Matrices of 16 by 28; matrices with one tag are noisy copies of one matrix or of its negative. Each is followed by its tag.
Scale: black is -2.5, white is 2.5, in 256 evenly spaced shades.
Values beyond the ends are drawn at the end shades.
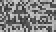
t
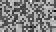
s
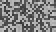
s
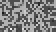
s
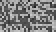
t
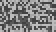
t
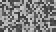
s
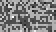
t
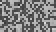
s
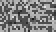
t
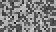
s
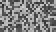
s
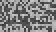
t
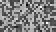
s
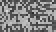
t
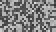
s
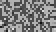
s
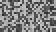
s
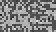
t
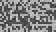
t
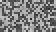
s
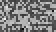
t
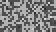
s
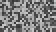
s
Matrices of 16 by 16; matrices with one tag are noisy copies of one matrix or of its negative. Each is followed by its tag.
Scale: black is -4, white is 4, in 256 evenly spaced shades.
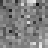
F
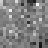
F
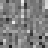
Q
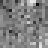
F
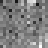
F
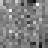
F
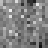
F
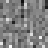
Q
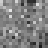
F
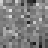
F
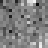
F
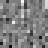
Q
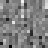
Q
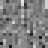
Q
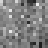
F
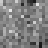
F
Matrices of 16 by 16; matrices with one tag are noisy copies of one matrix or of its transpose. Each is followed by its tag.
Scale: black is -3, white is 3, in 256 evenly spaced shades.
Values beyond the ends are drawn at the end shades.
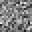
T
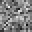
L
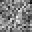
L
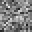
L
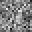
L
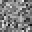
T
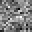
L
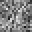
L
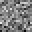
T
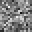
L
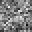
L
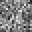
L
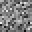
T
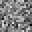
T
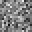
T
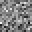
T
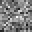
L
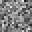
T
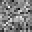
L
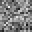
L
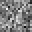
L
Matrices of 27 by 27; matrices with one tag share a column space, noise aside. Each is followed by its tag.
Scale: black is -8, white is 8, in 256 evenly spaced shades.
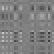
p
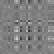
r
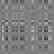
r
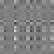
r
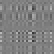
p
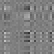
p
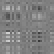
p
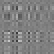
p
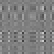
p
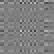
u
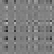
r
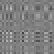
p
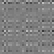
u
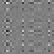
u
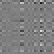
u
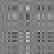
p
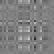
r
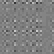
u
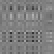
p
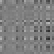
r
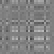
r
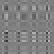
p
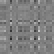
r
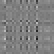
r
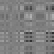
p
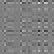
u
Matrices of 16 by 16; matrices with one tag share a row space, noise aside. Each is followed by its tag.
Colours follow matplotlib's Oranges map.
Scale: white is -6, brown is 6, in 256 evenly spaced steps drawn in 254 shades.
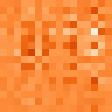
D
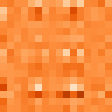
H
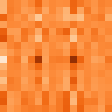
H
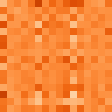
H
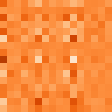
H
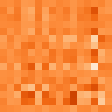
D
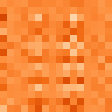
H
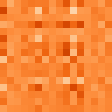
H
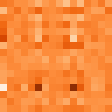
H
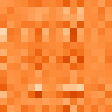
H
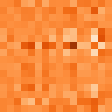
D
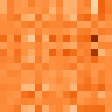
D
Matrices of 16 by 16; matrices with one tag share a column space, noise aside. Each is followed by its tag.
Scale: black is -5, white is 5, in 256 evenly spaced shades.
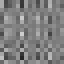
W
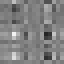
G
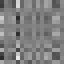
W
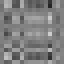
W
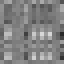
G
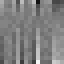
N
